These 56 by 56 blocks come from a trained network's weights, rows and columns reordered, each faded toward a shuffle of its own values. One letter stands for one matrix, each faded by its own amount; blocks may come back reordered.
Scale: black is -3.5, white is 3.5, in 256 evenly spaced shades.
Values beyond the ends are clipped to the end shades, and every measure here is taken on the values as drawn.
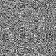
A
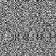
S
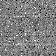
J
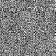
S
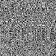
A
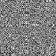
S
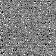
J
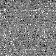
J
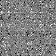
J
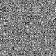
A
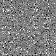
J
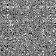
J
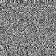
A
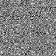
A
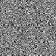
A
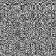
S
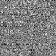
A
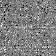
J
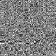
A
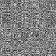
S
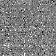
J
